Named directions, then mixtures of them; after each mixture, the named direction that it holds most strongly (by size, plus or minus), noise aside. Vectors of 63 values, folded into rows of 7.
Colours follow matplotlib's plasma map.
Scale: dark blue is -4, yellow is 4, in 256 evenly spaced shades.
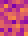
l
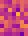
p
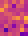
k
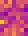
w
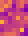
w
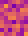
l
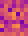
p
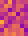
w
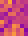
w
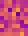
p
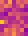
w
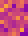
k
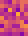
p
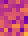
l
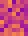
p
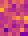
k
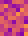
l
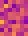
l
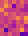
k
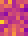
w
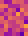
p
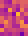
p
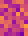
p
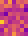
w
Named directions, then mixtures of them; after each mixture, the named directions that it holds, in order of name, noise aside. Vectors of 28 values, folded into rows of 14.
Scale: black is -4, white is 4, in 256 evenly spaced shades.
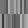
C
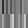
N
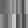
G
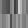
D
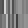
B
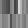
D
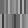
C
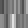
G, N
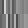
B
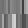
C, G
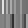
N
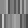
C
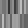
C, D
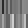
N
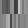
D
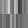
D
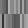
C
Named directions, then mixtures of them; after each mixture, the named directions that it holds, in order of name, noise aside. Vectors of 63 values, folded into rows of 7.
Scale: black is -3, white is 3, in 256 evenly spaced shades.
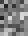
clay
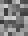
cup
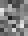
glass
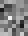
clay, glass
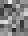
clay, cup, glass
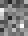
glass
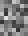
cup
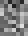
clay, glass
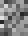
clay, cup, glass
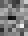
cup, glass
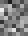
cup, glass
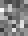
glass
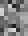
clay, cup, glass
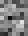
clay, cup, glass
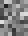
clay, cup, glass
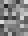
clay, cup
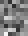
clay, cup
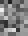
clay, cup, glass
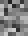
clay, cup, glass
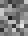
glass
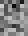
clay, cup, glass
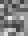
clay, cup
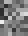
clay, cup, glass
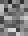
clay, cup, glass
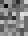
clay, cup, glass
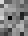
clay, glass
